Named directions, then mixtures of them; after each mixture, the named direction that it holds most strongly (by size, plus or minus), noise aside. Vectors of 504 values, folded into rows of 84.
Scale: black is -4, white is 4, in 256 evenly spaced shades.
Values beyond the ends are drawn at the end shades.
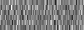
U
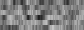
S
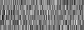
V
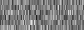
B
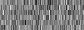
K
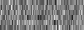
U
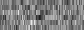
B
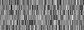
U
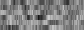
S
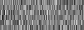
V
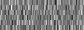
U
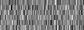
U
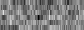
S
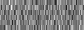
U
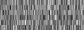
K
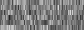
B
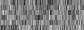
K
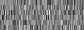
V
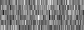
K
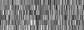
B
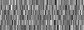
U
